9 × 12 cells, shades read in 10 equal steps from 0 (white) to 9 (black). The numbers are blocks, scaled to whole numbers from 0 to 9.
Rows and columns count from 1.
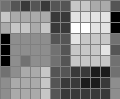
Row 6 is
9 4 5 4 4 5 6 2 2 2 2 5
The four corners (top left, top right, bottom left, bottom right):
5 6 4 4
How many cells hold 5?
8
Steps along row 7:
down down same down up same up same up same down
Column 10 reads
3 1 1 2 2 2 8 8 7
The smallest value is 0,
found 2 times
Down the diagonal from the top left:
5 3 2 4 4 5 6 7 7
